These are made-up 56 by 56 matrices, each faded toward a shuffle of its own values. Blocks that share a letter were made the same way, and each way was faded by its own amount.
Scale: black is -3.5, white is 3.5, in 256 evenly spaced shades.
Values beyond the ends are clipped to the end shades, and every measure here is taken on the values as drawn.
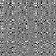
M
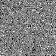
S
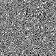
S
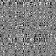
M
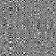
M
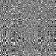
M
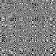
M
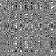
M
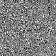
S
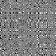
M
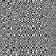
M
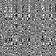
M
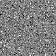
S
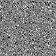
S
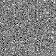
S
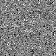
S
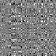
M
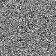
S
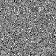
S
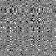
M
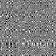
M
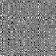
M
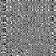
M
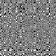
M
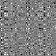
M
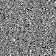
S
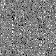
S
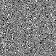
S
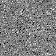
S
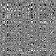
M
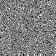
S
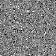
S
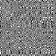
M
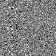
S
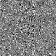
S
